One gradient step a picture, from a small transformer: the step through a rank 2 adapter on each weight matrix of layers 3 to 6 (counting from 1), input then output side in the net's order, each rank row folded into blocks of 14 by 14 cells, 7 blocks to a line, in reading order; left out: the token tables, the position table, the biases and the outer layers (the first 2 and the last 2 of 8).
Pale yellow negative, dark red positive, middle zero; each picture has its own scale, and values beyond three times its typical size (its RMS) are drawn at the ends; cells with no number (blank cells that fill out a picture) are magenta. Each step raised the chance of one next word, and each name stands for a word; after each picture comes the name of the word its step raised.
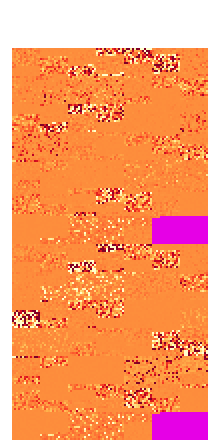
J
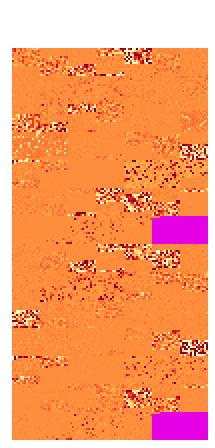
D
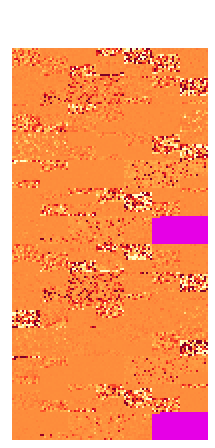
D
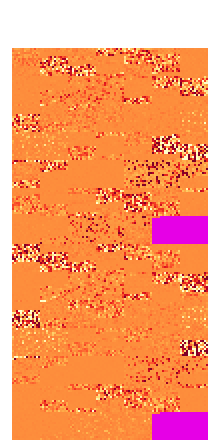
D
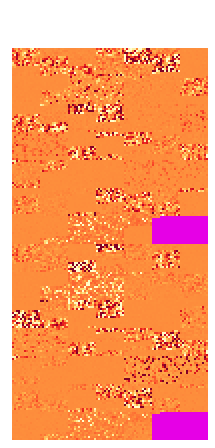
J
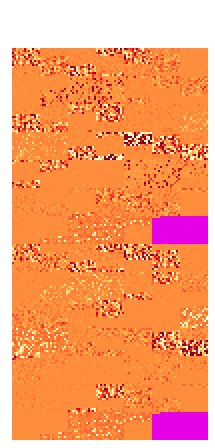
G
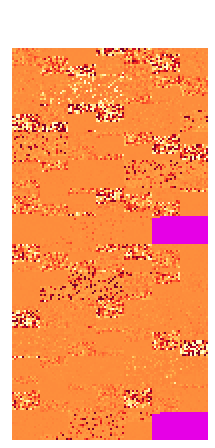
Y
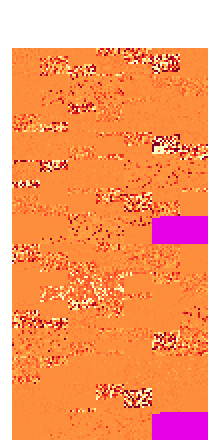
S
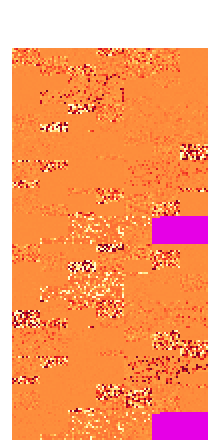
J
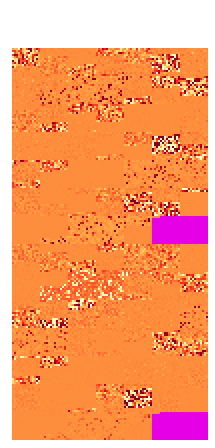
S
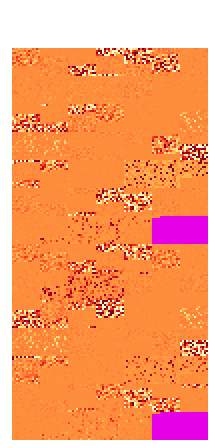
D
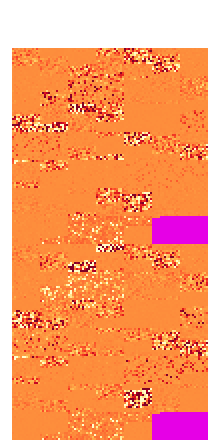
J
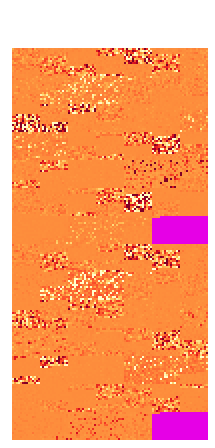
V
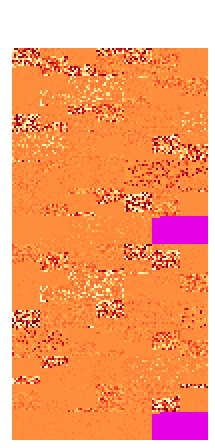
V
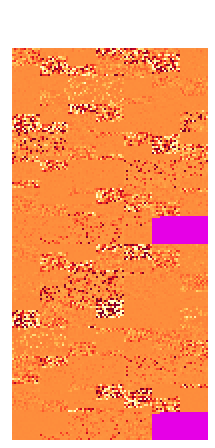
Y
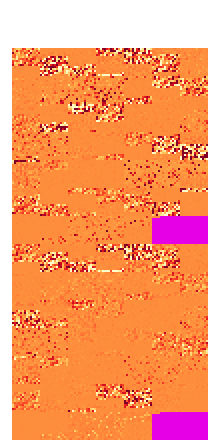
Y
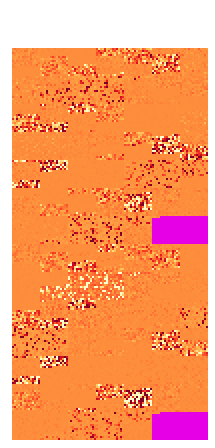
S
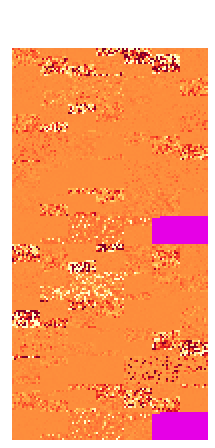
J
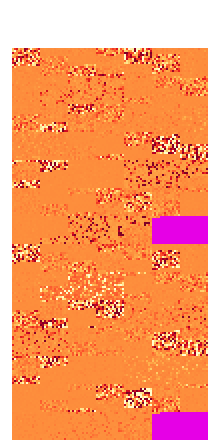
S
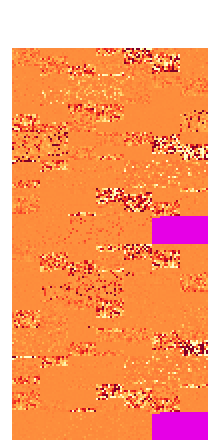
Y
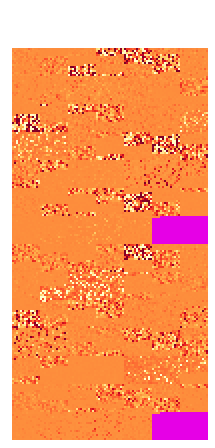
V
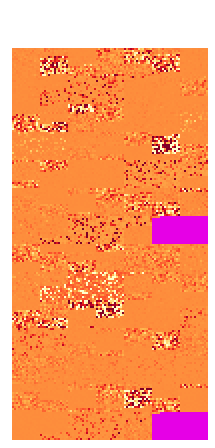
S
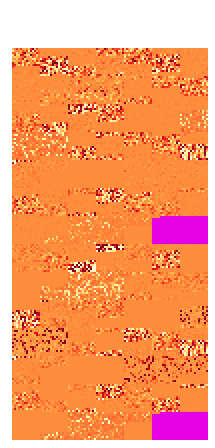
J
